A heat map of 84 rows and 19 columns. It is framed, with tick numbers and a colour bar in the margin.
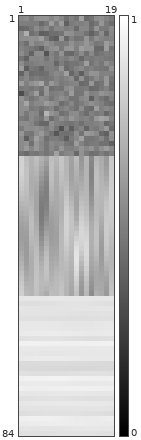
The table splits into 3 rows of 1 panel. Panel 1,1: middling, fine-grained. Panel 2,1: high, streaked downward. Panel 3,1: very high, streaked across, faint in contrast.
